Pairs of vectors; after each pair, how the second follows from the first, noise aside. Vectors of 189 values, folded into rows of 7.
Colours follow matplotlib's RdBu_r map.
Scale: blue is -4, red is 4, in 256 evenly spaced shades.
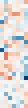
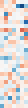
shuffled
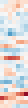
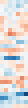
negated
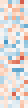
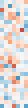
shuffled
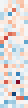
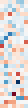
negated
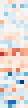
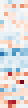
negated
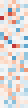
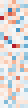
copied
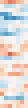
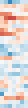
negated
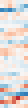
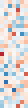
shuffled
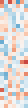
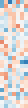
negated
